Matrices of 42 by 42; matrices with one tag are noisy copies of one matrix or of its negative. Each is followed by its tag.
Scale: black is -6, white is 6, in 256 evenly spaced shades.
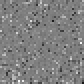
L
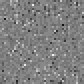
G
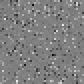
G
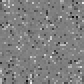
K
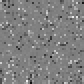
K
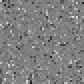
K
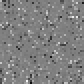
K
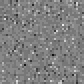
G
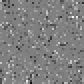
K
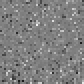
L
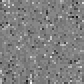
K
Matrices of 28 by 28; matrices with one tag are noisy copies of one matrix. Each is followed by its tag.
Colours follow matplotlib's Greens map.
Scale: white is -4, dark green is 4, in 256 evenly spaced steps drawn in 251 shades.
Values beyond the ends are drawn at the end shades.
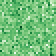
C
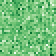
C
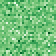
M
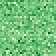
M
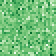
C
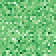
M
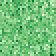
C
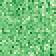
C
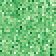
C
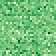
M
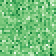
C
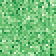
C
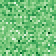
M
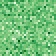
M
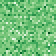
M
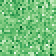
C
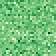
M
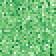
C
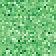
M
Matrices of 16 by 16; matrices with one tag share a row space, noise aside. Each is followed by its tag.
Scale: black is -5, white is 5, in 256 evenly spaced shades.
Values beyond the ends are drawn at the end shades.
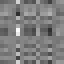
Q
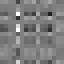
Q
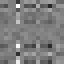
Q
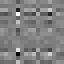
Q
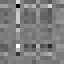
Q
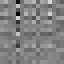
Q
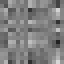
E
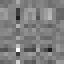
Q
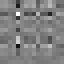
Q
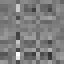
Q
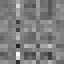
Q
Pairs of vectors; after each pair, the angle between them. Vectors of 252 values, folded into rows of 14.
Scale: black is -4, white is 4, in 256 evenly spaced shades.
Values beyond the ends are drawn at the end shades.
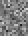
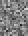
nearly parallel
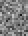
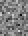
nearly parallel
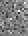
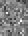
partly opposed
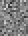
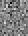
nearly parallel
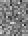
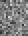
nearly opposite
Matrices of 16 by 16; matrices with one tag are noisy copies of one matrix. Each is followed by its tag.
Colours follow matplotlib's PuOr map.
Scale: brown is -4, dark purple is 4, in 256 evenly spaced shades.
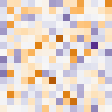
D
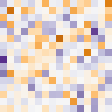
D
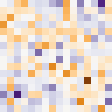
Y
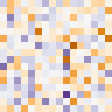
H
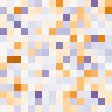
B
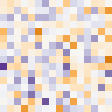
H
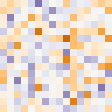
H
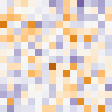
Y
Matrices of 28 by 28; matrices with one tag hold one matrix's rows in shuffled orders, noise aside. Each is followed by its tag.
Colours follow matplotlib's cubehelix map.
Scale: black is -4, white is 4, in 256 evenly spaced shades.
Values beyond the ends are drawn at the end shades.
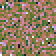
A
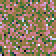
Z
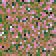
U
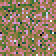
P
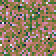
A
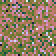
P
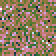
A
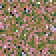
Z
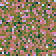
A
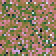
P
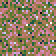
P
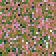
P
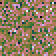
P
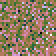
P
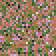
P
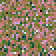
P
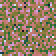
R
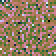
A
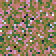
R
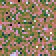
P
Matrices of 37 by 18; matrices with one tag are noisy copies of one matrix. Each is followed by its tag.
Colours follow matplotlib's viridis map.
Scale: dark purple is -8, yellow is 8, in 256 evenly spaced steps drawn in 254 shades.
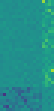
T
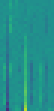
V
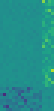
T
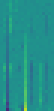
V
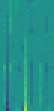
V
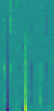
V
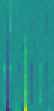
V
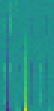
V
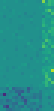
T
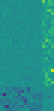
T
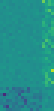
T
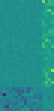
T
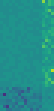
T
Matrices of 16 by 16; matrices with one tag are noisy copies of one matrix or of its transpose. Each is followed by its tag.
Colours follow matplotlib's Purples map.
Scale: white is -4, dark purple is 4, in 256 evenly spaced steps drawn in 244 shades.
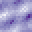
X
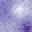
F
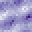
X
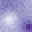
F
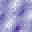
X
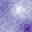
F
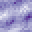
X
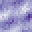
X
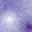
F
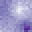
F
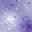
F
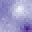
F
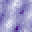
X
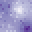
F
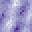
X
